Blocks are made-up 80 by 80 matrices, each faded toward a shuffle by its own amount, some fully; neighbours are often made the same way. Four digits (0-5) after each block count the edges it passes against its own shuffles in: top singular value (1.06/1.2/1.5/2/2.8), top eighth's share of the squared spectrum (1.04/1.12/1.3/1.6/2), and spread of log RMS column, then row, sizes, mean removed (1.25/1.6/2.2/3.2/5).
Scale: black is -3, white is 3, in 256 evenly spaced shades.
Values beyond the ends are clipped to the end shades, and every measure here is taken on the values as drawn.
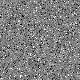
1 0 0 0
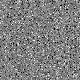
2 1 0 0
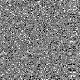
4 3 1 1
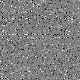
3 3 1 2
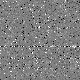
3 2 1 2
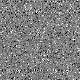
3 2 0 1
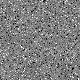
1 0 0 0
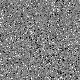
2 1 0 0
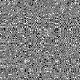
4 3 2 2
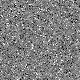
0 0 0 0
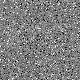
0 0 0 0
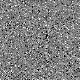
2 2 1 1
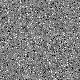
0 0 0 0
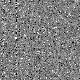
1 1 1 0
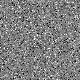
0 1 1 0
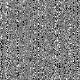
1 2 4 0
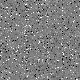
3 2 1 0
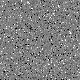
2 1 0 0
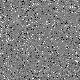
2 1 1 0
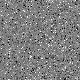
2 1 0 0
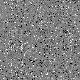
3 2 1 0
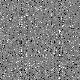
3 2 1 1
